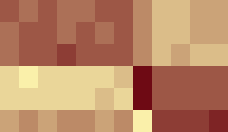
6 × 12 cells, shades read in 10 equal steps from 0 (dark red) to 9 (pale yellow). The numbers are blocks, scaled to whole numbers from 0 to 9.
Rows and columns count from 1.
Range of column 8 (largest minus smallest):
9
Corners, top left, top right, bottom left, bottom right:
3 6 6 1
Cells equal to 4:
7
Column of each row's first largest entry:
9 9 9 2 1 8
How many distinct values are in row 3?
6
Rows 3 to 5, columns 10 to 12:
6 7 7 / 3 3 3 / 3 3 3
